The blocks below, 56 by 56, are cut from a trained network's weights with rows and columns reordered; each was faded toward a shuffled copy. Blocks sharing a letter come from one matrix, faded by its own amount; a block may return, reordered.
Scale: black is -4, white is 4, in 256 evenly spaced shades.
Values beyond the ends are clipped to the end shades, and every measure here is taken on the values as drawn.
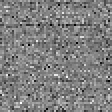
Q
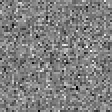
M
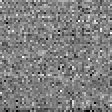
Q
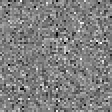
M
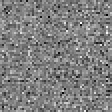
Q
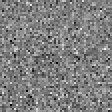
M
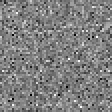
M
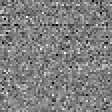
M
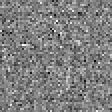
M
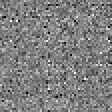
Q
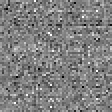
Q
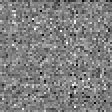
Q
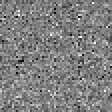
Q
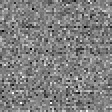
Q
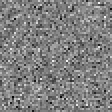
M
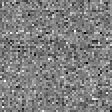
Q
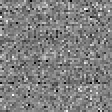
M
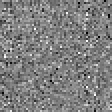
Q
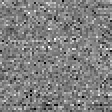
M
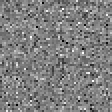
M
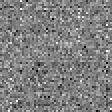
Q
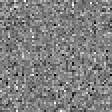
M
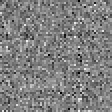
M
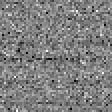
Q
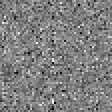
M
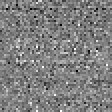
Q
